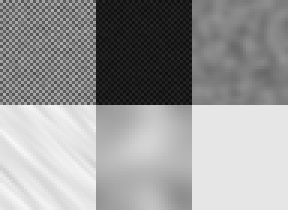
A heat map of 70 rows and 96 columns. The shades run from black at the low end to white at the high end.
The table splits into 2 rows of 3 panels. Panel 1,1: middling, checkered, strong in contrast. Panel 1,2: very low, checkered, faint in contrast. Panel 1,3: middling, blotchy, faint in contrast. Panel 2,1: very high, slanting down to the right, faint in contrast. Panel 2,2: high, smooth. Panel 2,3: very high, flat.
